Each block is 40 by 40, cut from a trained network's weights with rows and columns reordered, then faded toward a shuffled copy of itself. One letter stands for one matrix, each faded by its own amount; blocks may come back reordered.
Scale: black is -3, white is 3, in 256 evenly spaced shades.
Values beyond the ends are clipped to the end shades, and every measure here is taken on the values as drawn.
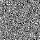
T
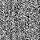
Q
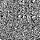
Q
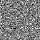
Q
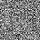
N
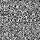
N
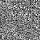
Q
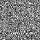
N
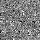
Q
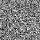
Q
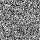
N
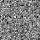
Q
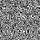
N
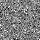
T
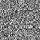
N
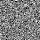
N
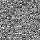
N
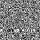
N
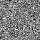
T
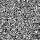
N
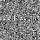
Q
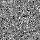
T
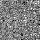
Q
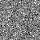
T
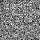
N
